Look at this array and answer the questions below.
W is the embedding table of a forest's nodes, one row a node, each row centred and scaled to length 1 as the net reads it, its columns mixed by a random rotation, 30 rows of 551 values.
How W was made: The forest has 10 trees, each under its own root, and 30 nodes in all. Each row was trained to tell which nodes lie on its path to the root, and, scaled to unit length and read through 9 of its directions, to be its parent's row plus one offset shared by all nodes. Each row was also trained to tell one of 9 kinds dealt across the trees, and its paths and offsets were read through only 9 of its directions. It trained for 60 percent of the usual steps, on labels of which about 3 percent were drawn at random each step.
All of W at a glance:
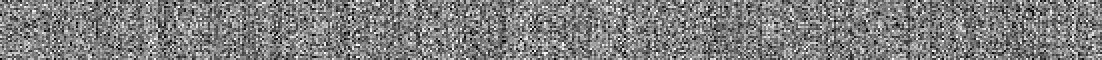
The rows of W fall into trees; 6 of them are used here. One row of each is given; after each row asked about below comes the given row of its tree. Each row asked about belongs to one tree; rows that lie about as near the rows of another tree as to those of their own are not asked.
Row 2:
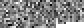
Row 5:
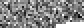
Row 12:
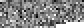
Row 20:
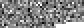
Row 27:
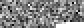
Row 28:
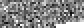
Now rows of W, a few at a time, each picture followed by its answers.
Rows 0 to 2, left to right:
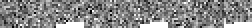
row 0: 28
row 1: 12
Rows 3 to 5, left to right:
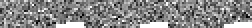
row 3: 5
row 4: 28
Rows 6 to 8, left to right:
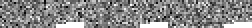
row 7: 27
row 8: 20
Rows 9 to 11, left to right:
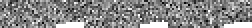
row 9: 12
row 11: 27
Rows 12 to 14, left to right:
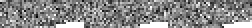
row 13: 2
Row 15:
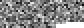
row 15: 27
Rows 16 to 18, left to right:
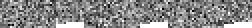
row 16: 2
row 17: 28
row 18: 12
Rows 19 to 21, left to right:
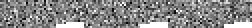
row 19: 2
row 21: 5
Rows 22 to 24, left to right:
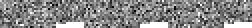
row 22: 28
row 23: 27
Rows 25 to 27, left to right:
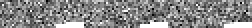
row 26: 5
